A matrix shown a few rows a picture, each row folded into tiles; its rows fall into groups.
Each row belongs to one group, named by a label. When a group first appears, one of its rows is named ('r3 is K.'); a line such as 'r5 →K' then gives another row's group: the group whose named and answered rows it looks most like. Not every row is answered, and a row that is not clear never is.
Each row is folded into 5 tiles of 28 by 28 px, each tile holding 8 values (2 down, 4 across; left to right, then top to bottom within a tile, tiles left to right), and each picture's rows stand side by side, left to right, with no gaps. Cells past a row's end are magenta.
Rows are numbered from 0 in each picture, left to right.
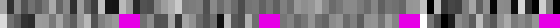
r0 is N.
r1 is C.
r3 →N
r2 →C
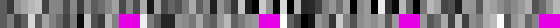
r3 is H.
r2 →N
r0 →C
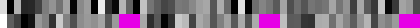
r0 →N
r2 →N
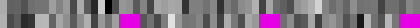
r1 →C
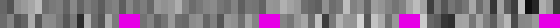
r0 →C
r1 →C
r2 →H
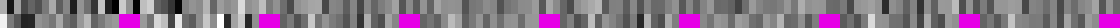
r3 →C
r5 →H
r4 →C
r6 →C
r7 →C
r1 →H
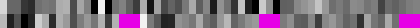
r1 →N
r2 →C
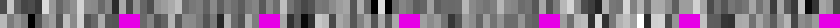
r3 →H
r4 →H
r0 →H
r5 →N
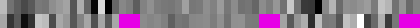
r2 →H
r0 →N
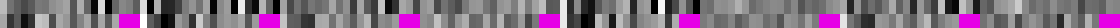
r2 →N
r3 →H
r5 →C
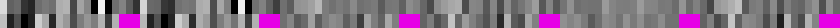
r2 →C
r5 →C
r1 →N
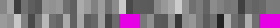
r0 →H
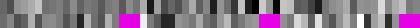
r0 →C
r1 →N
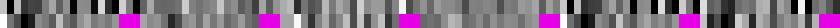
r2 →H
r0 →N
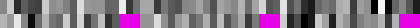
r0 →H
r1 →H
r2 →N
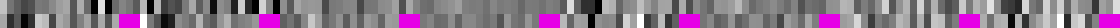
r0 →N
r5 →C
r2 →C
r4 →H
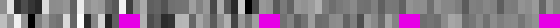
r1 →N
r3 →C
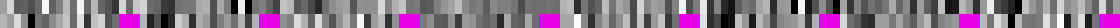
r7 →H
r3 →C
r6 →N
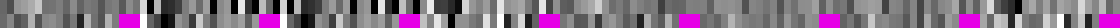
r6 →C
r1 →N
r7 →H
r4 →C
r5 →C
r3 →H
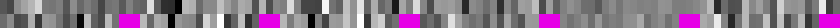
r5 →H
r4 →H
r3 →C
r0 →C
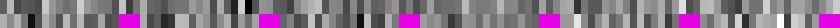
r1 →N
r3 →H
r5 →H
